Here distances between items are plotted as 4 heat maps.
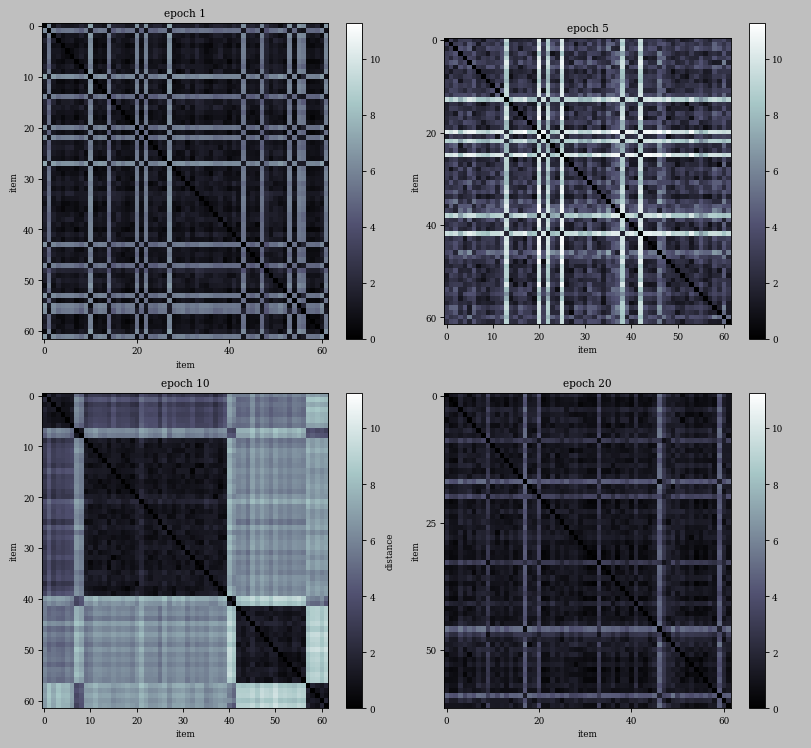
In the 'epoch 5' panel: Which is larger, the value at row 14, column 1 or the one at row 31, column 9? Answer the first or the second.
the second
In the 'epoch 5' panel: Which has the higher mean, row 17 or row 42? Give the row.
42
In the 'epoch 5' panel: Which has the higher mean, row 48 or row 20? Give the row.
20
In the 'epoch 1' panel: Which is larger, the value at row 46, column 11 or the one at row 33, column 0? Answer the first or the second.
the second
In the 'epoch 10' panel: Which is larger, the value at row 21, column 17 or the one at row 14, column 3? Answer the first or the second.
the second
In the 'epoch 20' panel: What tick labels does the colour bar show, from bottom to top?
0, 2, 4, 6, 8, 10
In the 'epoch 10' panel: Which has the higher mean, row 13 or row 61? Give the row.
61
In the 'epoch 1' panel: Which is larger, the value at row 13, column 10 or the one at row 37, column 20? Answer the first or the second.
the first
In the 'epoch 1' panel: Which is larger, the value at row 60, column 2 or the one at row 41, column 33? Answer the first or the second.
the second
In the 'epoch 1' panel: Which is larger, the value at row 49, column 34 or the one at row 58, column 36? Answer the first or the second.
the first
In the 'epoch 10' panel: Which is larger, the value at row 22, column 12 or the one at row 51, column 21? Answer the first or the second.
the second
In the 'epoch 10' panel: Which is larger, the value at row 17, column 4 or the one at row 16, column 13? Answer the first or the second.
the first
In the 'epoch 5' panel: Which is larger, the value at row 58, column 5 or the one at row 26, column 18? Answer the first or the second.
the second
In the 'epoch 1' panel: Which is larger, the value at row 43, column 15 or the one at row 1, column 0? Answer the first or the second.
the second
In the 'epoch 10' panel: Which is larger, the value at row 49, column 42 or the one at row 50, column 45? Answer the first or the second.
the second
